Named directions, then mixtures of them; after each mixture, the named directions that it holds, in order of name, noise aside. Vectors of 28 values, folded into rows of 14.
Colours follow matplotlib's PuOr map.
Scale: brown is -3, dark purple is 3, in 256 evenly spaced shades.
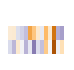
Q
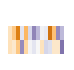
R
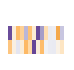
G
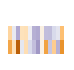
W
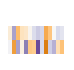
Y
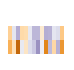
W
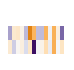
G, Q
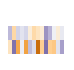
Y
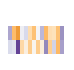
G, W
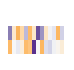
G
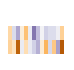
W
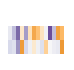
R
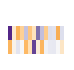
G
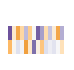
G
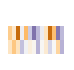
R, Y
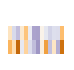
W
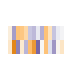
Q, Y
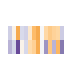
W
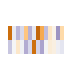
G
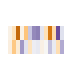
R, Y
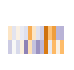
Q, Y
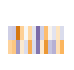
G, Y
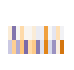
R, Y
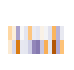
Q, W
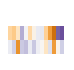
Q, R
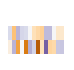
Y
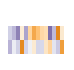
R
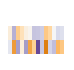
Y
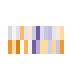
G, W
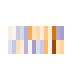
Q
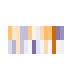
Q, R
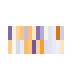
G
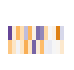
G
